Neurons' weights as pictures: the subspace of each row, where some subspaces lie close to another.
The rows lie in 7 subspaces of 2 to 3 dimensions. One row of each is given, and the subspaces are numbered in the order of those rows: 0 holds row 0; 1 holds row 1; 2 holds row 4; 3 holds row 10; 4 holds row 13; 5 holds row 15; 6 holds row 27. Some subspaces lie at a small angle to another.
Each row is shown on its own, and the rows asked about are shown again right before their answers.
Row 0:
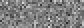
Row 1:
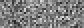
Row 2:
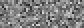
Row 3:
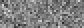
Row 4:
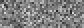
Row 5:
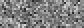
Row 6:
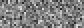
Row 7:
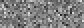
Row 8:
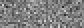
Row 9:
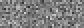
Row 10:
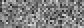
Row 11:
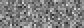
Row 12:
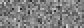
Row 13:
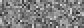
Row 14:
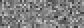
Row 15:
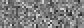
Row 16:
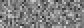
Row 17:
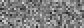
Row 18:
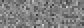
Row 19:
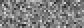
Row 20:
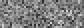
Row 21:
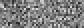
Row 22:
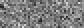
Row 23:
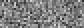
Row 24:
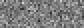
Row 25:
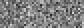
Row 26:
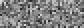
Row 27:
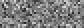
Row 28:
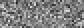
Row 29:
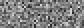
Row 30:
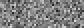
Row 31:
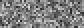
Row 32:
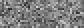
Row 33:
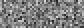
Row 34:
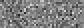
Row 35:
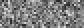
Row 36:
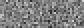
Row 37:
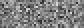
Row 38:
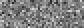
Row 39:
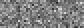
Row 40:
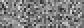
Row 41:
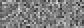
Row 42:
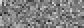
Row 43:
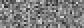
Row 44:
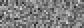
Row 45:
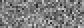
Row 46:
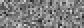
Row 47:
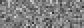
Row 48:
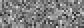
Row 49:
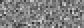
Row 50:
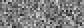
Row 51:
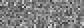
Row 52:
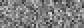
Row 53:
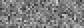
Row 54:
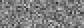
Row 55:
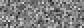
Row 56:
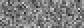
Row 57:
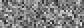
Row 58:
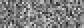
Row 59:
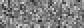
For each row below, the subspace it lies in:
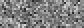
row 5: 6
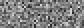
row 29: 0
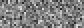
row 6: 1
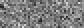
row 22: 1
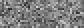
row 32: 4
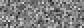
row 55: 1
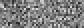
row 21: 1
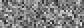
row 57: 5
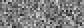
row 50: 5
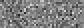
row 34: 1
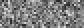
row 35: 6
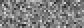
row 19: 6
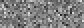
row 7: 2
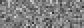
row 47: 5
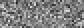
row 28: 1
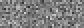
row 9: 1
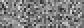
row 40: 2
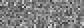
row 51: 0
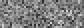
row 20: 5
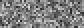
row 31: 4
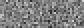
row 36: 0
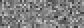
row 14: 4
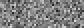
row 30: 1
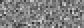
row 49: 5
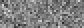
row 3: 2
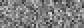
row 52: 5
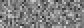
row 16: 6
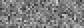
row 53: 3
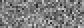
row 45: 3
